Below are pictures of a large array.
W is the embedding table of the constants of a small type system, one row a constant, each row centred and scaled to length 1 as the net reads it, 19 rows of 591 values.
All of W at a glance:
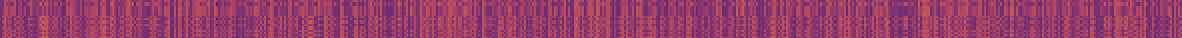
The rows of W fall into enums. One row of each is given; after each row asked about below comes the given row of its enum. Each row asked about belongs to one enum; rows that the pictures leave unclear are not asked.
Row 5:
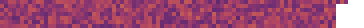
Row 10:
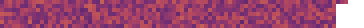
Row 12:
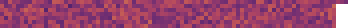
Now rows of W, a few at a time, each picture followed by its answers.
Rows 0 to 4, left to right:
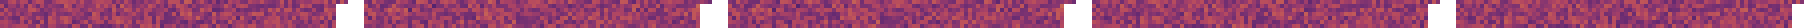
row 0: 5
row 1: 12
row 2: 12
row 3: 5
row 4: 5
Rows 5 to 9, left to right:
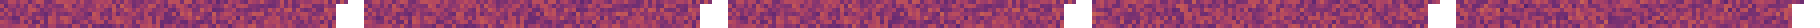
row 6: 5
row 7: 5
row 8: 10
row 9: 12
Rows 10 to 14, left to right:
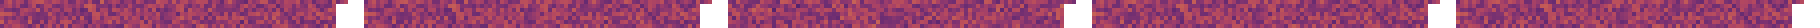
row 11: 10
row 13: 10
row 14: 10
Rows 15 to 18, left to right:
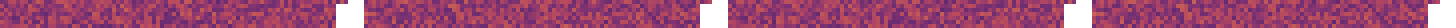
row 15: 5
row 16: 10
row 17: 5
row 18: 10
